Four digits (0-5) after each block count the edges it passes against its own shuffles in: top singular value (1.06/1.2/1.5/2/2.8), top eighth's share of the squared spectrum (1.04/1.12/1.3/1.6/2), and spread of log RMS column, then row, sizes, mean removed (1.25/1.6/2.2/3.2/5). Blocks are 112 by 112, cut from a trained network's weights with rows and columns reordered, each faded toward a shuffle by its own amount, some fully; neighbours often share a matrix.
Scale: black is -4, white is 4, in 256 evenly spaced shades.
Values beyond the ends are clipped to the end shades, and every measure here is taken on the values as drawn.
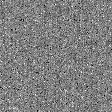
2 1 0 1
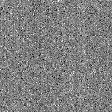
2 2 0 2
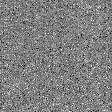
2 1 0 1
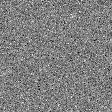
0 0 0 0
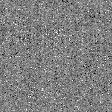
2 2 0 1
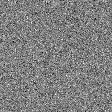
0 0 0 0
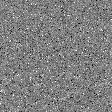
0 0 0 0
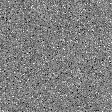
0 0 0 0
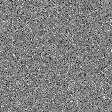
0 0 0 0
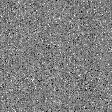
2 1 0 1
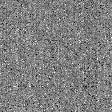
2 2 0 1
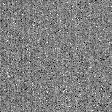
2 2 0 1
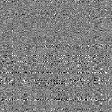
4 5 2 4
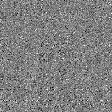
3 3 1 2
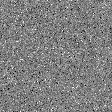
1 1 0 0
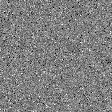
1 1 0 0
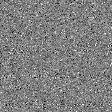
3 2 0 2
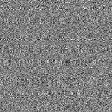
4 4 1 3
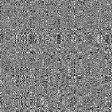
4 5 3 3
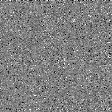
3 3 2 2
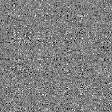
3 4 2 3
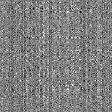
4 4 2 3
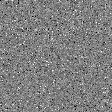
2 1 0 0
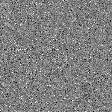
2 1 1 1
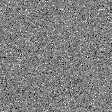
2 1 0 0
